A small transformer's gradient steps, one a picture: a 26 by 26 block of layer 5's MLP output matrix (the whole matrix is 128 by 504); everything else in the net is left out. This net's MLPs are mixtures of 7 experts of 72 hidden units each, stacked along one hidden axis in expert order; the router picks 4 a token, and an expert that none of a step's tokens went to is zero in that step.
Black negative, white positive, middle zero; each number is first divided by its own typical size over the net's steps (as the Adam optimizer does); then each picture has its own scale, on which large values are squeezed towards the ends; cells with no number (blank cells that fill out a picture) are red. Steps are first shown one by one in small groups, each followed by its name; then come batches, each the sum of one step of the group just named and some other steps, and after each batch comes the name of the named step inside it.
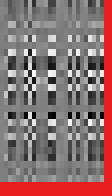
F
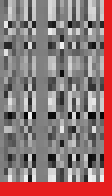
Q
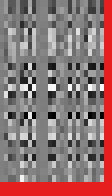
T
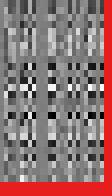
T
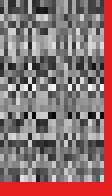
T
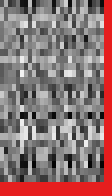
Q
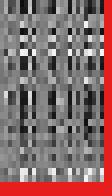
T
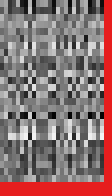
T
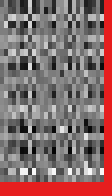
Q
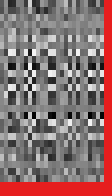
F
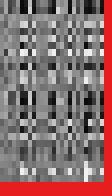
T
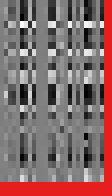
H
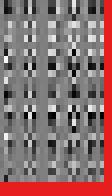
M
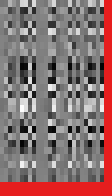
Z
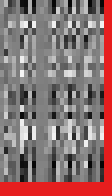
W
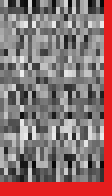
W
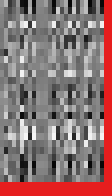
W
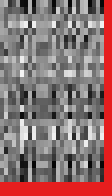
W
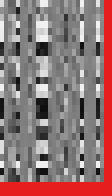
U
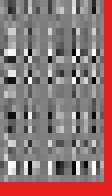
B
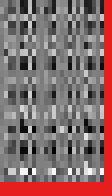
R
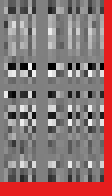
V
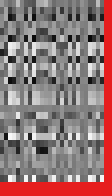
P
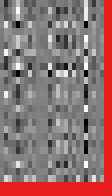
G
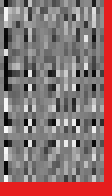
G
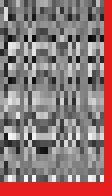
P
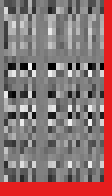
V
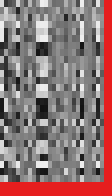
U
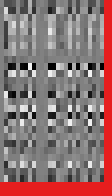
V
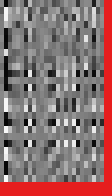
G
